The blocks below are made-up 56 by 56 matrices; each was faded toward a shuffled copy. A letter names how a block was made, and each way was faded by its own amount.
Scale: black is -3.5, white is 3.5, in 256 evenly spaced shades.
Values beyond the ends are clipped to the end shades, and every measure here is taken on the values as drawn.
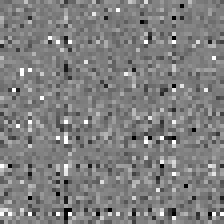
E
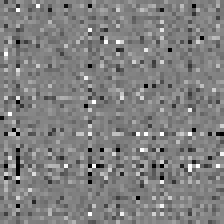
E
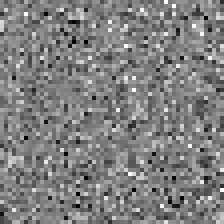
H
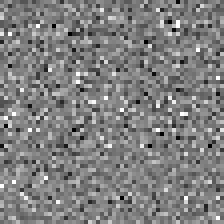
H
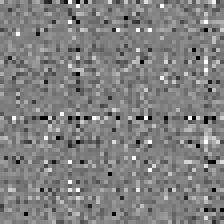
E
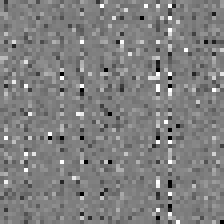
E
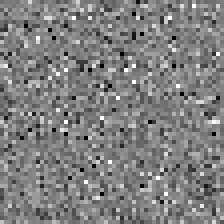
H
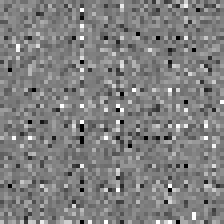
E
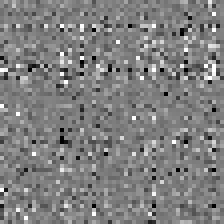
E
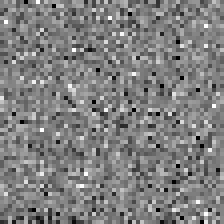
H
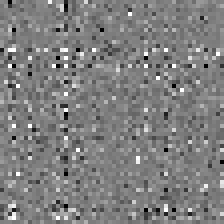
E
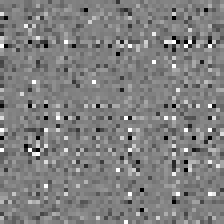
E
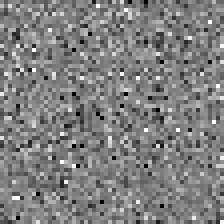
H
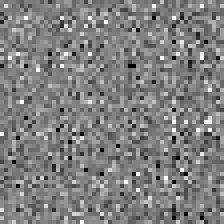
H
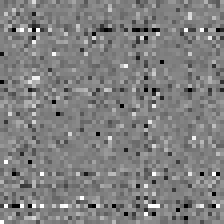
E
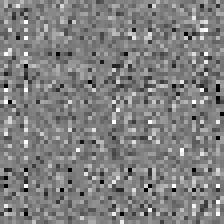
E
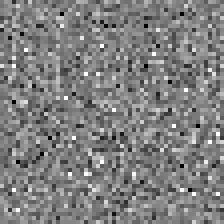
H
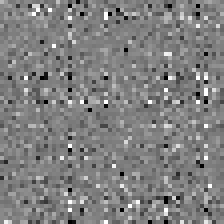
E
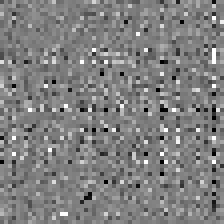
E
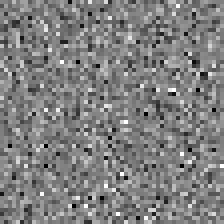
H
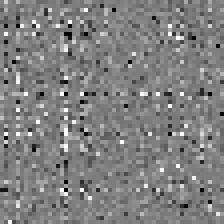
E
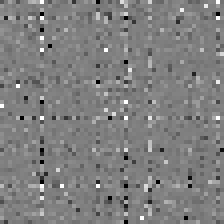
E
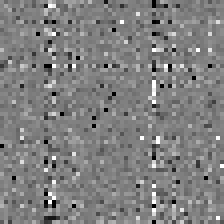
E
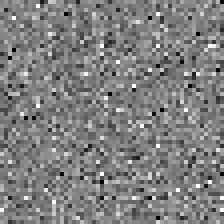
H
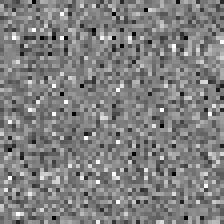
H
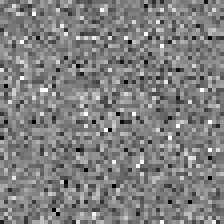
H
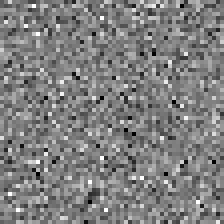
H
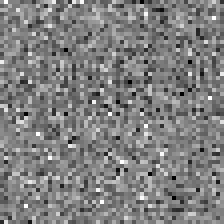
H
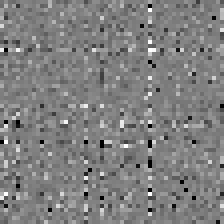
E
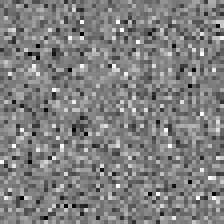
H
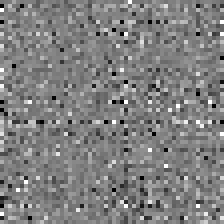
E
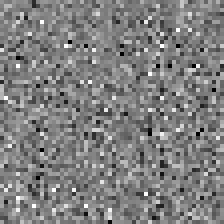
H
